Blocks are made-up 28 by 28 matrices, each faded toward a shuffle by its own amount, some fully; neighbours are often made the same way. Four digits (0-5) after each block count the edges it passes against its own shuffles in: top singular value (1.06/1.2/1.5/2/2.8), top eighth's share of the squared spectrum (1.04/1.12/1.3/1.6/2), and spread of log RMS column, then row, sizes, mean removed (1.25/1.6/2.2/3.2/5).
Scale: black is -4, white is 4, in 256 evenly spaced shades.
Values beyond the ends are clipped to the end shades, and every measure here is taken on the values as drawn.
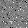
1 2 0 1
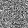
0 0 0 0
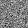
0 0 0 0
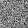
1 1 0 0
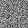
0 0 0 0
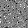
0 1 0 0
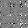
2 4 2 2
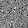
0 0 0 0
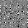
2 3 2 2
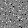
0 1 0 0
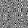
3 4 2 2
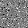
2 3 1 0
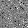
0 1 0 0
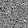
0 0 0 0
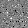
1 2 0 1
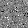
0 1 0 0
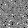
1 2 0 0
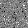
1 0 0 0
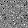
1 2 0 1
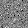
0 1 0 0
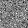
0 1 0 0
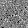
1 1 0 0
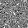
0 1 0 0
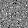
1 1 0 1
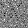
0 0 0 1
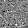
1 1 0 1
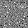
1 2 0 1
